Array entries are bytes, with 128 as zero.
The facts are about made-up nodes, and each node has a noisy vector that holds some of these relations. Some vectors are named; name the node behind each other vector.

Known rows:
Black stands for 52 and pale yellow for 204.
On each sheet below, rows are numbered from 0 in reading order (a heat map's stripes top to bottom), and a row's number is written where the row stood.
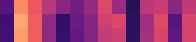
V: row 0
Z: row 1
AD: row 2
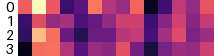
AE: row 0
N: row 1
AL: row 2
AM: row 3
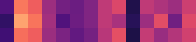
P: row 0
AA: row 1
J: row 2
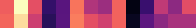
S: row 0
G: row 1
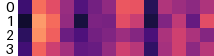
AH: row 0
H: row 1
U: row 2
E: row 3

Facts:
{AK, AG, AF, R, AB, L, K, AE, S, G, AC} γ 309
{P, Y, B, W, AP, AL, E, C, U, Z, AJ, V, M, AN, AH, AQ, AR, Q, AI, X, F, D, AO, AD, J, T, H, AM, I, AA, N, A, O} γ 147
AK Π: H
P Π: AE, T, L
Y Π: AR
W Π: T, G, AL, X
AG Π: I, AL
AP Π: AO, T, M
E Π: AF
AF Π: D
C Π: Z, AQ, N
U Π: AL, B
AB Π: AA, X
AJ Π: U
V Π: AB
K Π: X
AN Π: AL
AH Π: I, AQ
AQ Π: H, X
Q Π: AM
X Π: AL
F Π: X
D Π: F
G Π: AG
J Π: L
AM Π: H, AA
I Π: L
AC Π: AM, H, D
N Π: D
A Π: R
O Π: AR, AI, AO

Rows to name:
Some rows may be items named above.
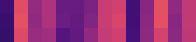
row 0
D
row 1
D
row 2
N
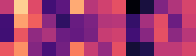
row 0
AK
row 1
B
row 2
D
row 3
AF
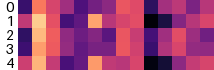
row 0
C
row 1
AK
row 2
X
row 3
W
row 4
AC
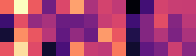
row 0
AB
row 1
D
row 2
AQ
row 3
AG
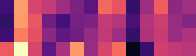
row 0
F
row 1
AN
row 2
AJ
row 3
K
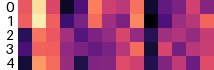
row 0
AG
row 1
L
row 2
Q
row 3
I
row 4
H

